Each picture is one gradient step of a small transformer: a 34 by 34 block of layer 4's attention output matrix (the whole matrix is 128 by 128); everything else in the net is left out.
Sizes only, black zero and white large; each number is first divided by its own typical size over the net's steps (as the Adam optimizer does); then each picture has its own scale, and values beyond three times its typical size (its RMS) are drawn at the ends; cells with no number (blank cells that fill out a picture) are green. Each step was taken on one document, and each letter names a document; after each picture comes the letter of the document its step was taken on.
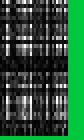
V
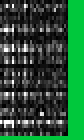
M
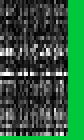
M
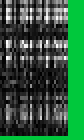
V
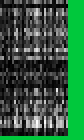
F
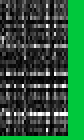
V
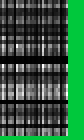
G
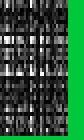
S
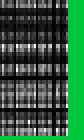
G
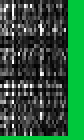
M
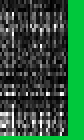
M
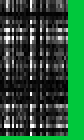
S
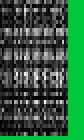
F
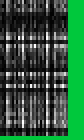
V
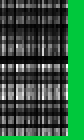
G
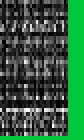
F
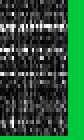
M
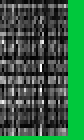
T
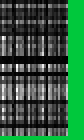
G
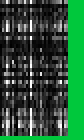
S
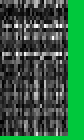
F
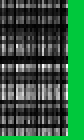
G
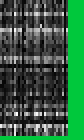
F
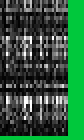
V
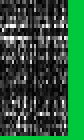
V
